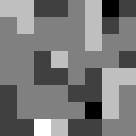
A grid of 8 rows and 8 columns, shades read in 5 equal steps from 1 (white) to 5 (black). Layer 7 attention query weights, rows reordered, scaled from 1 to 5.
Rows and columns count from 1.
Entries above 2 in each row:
5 6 7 7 6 7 7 6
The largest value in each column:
4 4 4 4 4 5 5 4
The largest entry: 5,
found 2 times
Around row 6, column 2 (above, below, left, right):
3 3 4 3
